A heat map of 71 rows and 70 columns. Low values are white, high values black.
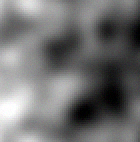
The ninth with the lowest average is the bottom left. Values rise toward the right. No single row or column stands out from its neighbours. The texture varies smoothly and slowly. No regular stripes run through it.
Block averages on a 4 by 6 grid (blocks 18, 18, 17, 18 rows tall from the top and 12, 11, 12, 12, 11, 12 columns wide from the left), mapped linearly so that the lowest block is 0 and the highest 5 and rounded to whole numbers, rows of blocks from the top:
212234 | 124344 | 011354 | 013433
